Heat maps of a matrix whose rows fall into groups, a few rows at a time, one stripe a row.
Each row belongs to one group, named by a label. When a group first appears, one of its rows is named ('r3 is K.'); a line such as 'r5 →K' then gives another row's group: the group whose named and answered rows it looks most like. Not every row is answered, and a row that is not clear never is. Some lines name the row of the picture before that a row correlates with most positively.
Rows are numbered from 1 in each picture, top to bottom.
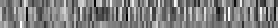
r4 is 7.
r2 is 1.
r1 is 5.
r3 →1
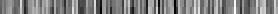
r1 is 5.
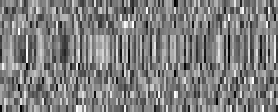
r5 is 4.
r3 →1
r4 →4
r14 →5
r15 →7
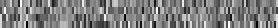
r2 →7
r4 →1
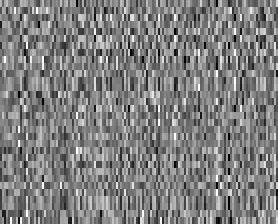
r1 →7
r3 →5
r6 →5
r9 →7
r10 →7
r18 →5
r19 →4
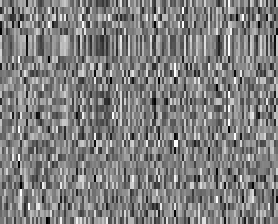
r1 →1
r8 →1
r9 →4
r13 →7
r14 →1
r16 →1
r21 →5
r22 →4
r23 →4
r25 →7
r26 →5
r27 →7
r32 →7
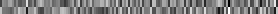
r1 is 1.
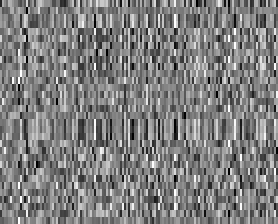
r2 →4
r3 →5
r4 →5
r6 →1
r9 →1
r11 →1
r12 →4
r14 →7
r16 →1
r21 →1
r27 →4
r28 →5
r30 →5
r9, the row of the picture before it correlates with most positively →2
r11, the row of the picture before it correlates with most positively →2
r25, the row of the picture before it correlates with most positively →1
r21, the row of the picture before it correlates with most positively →2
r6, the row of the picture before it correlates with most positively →2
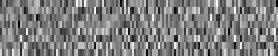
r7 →5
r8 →4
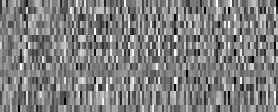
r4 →1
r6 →5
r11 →4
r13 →4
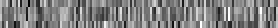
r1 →4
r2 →1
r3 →1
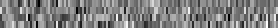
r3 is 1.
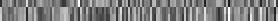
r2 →1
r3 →1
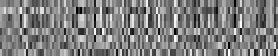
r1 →5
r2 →7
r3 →5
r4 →5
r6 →5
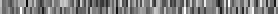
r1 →1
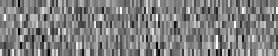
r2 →7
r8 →4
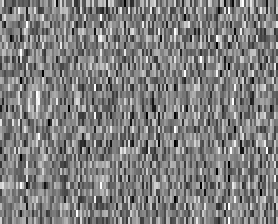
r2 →1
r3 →7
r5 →5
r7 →7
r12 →7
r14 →4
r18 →4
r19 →5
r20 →4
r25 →7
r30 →1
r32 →1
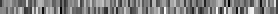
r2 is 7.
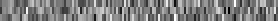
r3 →5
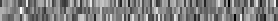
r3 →5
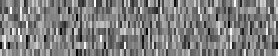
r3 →7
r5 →4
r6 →7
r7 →7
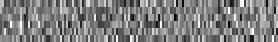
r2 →1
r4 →4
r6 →7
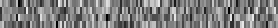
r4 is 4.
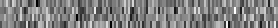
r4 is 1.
